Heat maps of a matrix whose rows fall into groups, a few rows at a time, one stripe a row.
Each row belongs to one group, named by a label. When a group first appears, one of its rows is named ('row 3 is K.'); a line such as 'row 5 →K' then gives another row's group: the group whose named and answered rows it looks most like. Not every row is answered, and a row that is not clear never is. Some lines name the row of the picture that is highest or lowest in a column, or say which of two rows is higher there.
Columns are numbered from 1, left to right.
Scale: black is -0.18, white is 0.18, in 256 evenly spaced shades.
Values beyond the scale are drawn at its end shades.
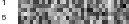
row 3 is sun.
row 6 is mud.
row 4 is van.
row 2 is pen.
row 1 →pen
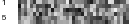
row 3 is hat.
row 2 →mud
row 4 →pen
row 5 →van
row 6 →van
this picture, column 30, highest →4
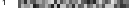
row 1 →sun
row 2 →pen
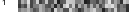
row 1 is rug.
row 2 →sun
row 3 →hat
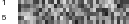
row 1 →pen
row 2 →sun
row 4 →van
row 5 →hat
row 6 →hat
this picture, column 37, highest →3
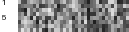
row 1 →sun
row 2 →rug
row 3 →sun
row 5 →mud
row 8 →van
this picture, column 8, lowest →2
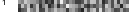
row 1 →hat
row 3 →pen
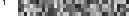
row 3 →hat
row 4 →mud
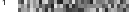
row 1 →rug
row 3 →hat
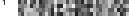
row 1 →pen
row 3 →hat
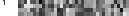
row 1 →pen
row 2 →hat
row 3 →rug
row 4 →rug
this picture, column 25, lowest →3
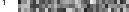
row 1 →mud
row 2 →van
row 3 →rug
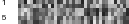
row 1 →pen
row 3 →van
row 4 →van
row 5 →pen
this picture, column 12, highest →3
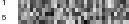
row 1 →pen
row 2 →pen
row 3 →mud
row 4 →hat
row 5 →van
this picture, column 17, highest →6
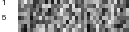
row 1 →hat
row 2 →sun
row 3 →mud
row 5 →sun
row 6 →pen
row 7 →sun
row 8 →sun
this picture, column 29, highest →5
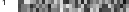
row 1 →hat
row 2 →mud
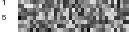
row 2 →hat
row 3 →sun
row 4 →sun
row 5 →sun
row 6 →van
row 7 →rug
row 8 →mud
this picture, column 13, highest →7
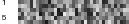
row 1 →mud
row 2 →mud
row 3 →rug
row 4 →rug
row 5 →sun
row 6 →pen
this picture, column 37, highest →3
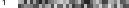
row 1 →mud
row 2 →pen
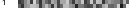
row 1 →mud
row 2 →rug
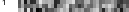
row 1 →sun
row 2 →sun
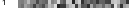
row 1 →van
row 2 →rug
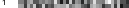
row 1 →pen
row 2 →mud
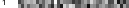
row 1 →hat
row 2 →rug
